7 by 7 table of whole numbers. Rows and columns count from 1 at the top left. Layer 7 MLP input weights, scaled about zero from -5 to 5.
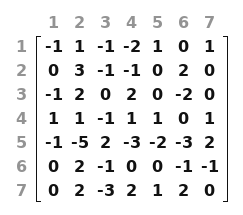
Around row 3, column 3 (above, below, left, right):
-1 -1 2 2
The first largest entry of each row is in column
2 2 2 1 3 2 2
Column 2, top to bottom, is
1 3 2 1 -5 2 2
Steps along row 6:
up down up same down same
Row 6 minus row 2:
0 -1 0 1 0 -3 -1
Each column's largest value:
1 3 2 2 1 2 2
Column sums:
-2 6 -5 -1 1 -2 3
